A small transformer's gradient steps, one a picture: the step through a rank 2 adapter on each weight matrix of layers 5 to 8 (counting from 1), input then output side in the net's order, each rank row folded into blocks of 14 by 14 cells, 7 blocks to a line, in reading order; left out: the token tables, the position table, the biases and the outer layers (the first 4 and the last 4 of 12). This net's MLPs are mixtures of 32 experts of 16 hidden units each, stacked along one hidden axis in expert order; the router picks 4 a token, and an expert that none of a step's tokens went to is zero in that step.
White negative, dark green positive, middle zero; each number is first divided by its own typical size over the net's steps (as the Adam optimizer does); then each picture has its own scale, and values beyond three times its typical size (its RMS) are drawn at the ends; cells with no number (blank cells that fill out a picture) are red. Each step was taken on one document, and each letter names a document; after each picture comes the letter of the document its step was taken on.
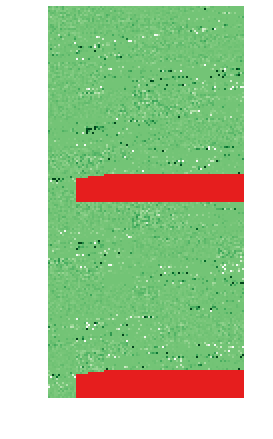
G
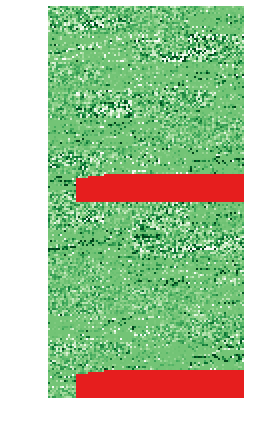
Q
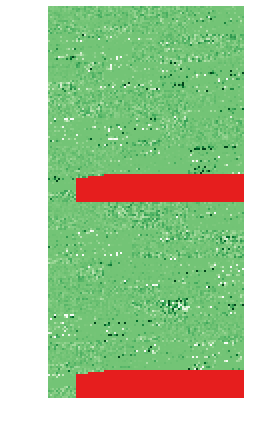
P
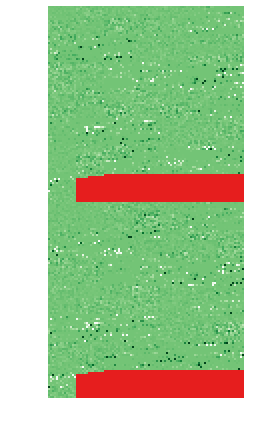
G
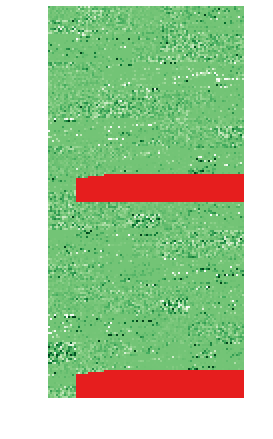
P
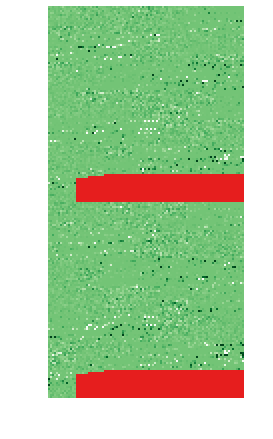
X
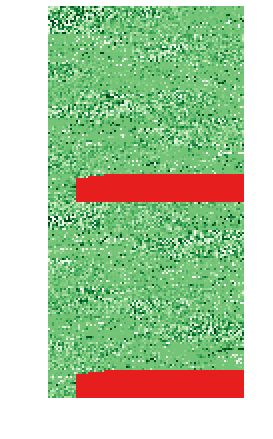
Q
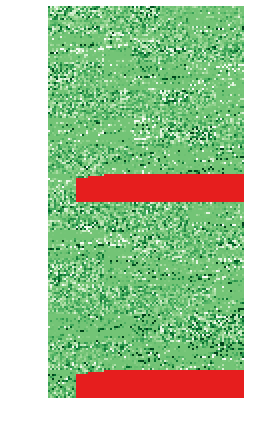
Q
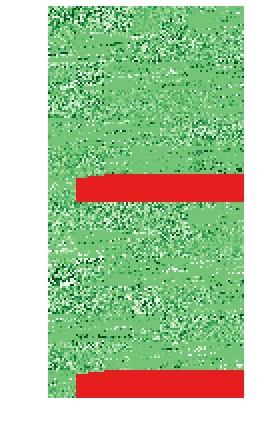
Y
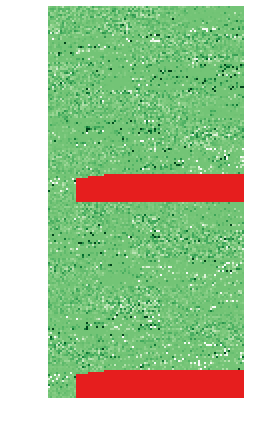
X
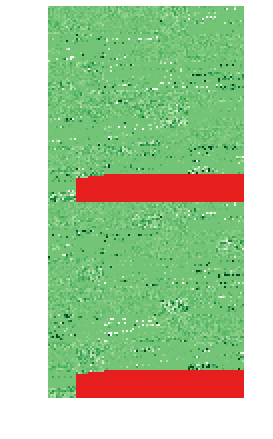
P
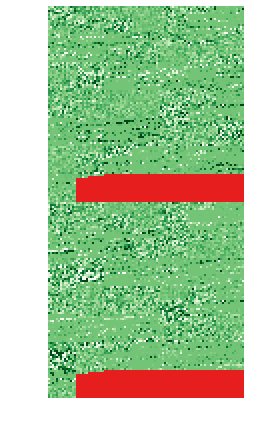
Y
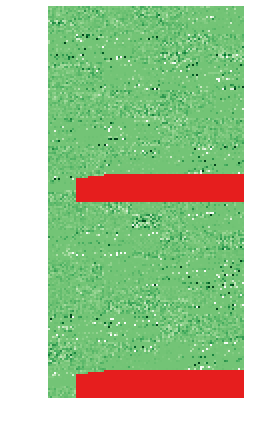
P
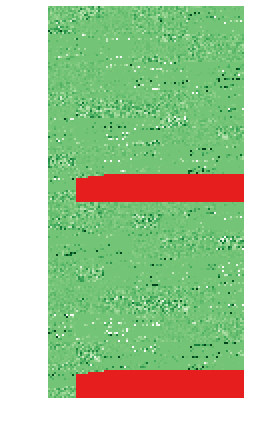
P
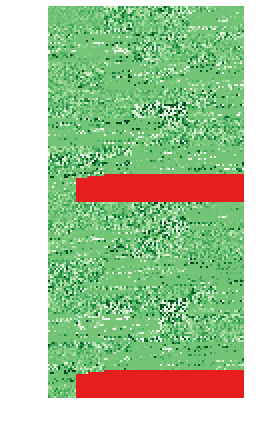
Y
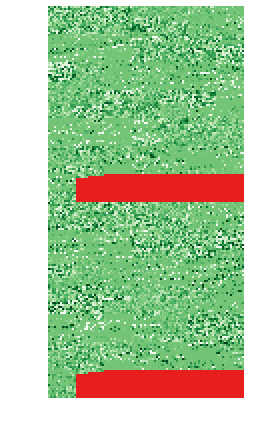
Q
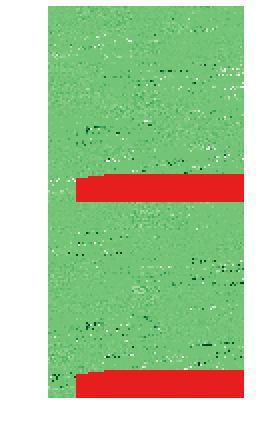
G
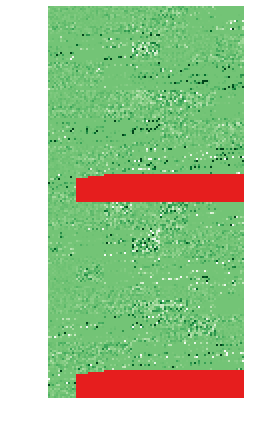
X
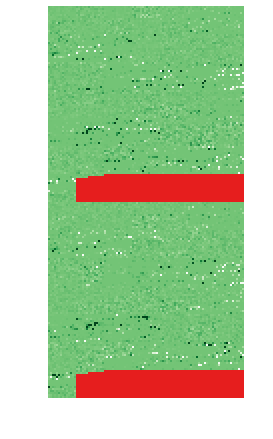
G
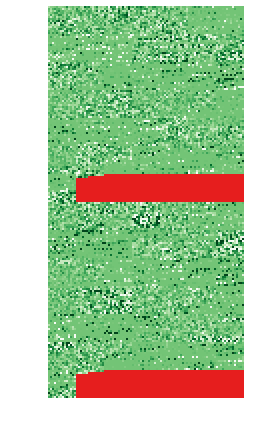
Q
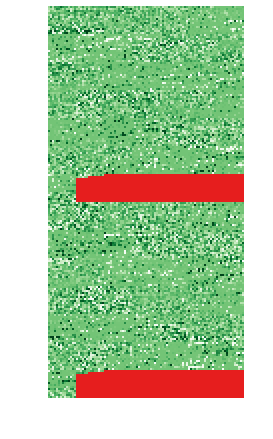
Q
